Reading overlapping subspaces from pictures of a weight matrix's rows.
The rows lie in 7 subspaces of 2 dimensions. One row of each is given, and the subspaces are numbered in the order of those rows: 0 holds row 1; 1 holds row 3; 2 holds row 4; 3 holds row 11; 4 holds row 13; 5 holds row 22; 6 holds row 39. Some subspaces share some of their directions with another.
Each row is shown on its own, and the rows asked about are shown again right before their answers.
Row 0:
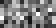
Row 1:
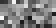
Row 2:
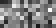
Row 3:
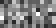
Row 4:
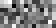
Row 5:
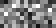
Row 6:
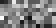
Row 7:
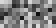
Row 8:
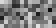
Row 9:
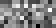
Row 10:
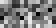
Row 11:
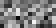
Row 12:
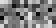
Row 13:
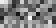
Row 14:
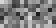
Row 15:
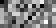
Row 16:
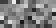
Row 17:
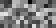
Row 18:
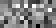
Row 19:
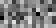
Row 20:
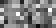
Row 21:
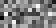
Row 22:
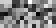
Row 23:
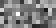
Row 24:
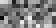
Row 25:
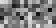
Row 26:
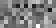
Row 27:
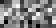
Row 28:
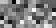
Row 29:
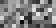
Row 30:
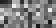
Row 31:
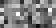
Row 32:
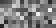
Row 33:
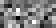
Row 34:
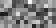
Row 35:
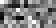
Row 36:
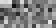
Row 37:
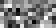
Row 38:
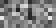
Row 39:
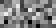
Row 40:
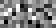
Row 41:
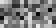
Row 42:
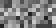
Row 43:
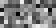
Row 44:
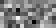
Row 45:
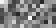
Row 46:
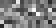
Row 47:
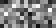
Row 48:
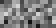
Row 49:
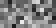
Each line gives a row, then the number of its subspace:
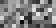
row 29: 2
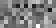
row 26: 4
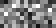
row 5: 1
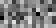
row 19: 1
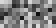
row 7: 5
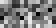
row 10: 2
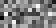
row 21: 1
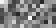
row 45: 4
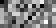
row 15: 4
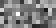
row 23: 5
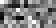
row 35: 3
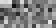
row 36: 2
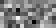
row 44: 3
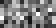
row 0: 1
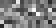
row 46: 0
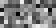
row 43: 5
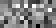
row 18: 4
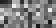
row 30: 2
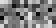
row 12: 6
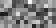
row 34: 5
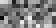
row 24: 0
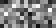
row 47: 1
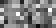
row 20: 5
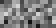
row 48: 6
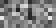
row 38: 6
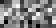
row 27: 6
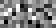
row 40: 6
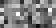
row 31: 5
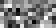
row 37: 3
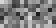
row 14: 4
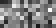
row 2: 2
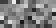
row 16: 0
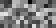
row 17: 5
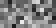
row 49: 2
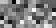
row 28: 0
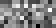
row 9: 4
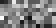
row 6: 0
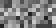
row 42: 3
